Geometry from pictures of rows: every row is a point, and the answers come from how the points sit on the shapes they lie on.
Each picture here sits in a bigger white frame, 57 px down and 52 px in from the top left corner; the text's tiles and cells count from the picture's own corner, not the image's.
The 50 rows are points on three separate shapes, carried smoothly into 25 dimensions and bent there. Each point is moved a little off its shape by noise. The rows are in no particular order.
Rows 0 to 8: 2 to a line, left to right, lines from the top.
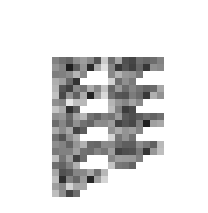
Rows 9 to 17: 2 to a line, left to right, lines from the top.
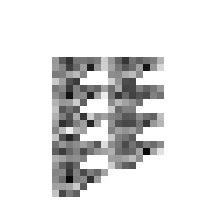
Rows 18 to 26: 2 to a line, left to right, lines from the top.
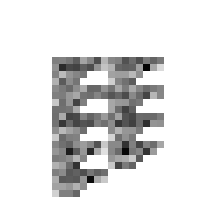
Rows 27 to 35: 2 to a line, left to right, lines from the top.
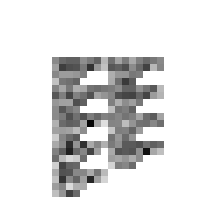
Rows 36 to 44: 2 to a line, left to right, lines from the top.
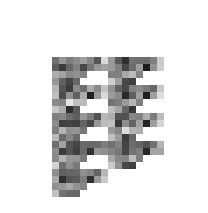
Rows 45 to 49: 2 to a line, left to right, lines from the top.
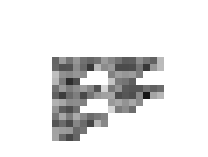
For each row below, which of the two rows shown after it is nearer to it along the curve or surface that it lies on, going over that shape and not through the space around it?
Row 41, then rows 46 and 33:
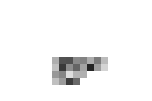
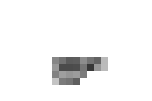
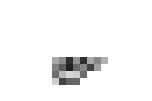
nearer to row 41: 46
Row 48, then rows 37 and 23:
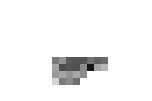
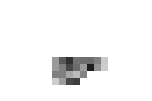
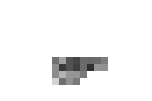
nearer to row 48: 23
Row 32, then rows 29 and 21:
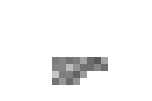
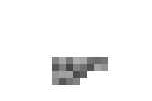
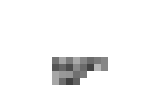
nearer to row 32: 29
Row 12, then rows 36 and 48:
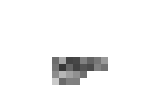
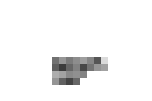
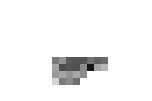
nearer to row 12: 48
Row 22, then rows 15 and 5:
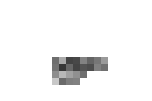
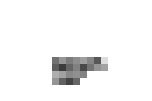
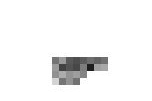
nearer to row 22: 5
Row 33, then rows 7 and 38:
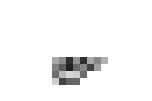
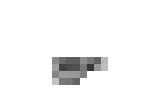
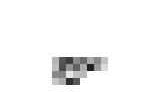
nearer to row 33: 38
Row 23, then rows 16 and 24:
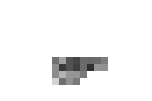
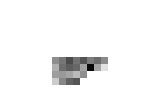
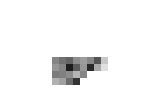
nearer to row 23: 16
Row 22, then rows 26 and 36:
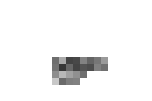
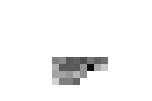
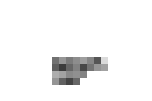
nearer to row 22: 26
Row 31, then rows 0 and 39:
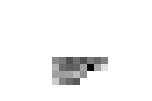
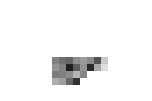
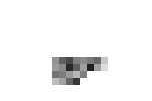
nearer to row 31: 39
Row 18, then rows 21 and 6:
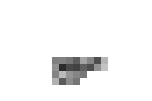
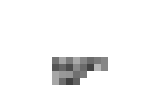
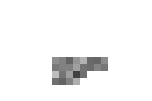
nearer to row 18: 21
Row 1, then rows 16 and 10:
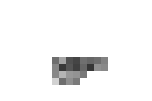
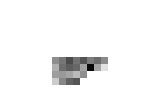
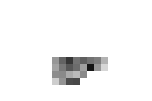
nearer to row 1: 16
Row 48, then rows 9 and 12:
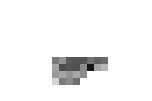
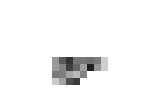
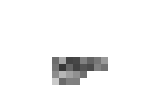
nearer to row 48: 12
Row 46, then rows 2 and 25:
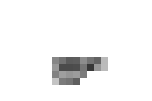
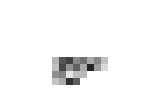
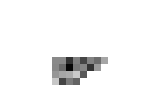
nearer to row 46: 2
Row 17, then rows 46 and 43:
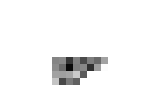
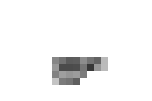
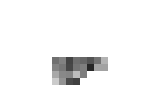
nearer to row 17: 43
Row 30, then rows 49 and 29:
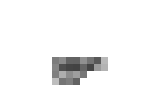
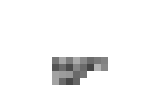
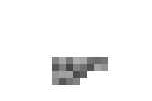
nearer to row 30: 49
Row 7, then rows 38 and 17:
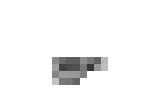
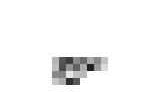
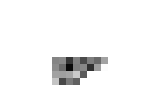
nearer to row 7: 38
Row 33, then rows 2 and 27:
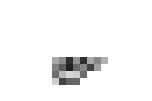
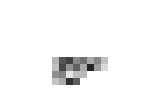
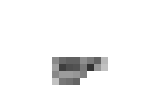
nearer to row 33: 2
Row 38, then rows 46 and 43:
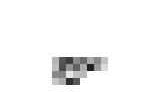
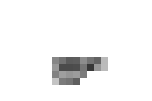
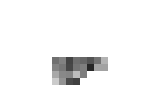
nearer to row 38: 46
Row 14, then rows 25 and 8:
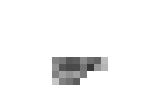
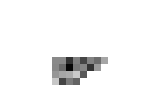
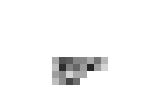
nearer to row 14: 8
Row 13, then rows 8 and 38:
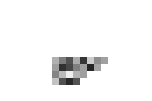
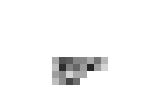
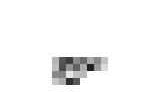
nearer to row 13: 38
